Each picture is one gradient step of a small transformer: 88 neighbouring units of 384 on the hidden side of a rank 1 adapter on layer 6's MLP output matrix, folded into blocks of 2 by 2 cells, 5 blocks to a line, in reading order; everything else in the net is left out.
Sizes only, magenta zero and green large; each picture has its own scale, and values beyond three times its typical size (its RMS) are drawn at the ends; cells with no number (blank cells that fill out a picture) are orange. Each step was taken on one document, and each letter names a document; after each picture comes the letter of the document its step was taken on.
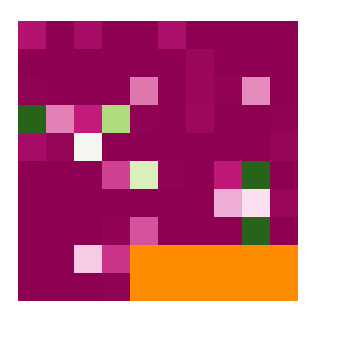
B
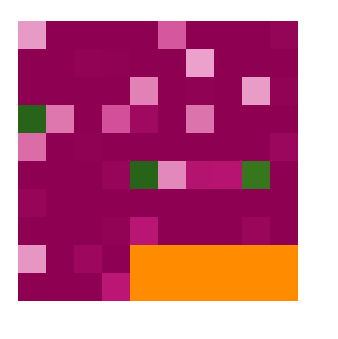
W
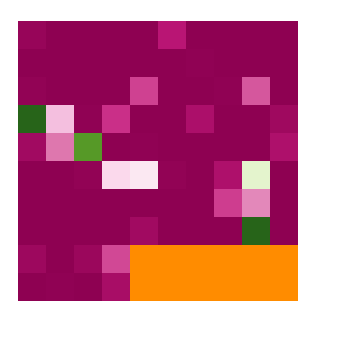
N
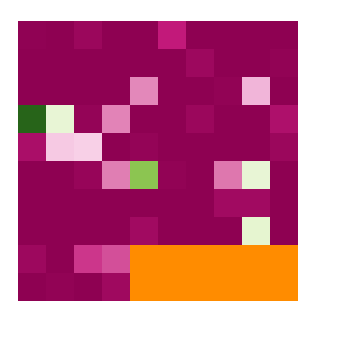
N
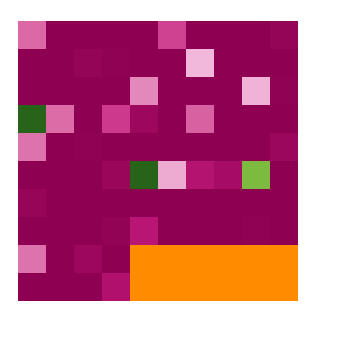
W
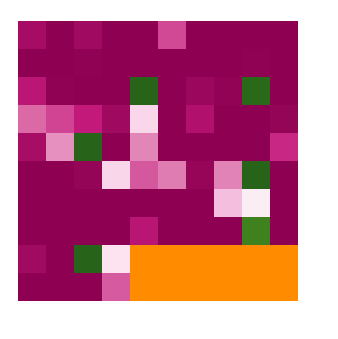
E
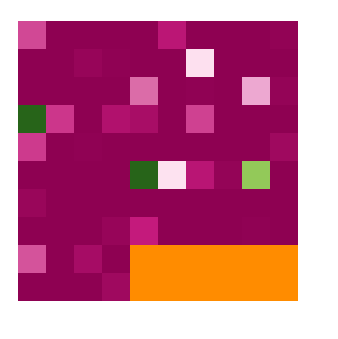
W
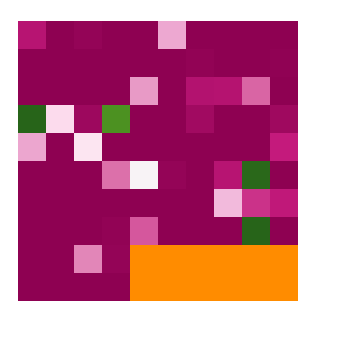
B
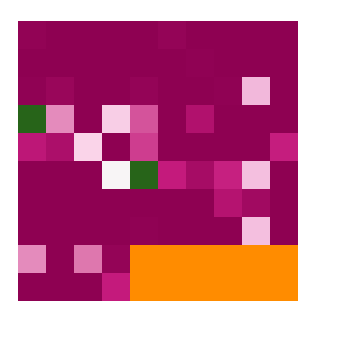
E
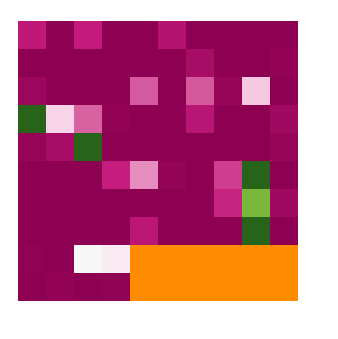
B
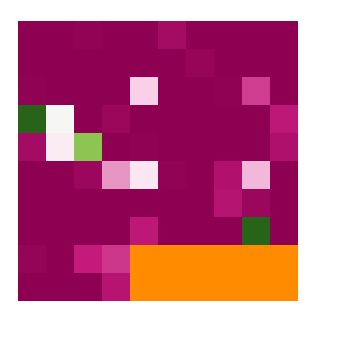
N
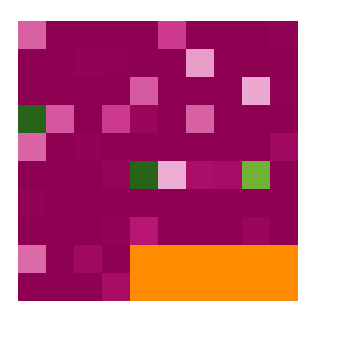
W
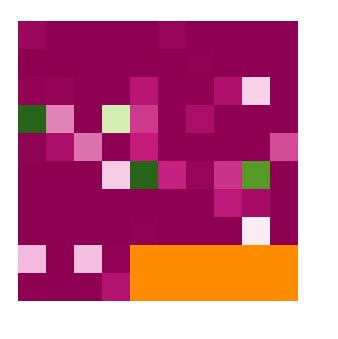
E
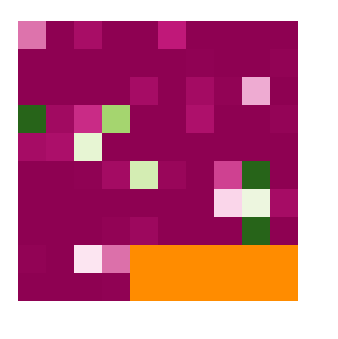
B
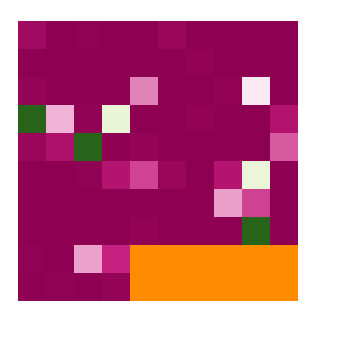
N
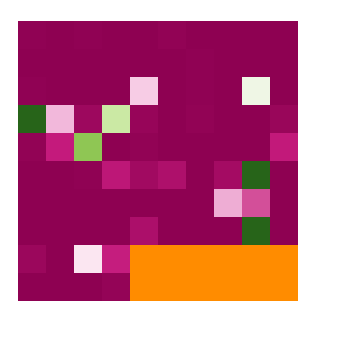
N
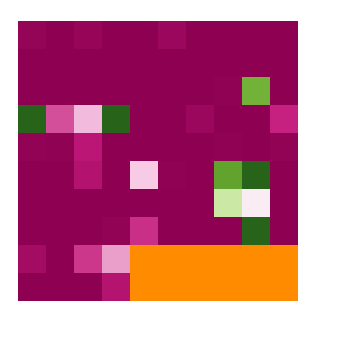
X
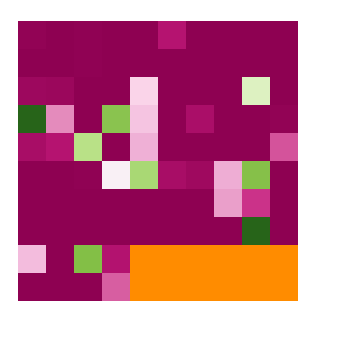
E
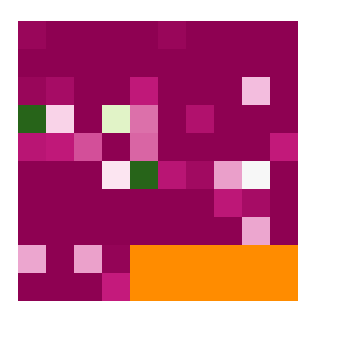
E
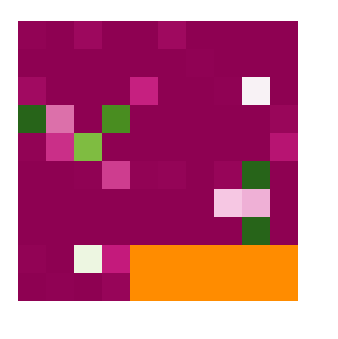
N
